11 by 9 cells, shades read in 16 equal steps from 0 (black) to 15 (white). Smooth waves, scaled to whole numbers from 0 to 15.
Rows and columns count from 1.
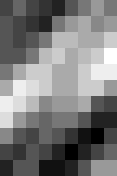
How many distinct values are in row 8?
6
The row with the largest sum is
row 6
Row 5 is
7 10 12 12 10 10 12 14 14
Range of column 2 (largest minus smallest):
11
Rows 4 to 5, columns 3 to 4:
7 11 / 12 12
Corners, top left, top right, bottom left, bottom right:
4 7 2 9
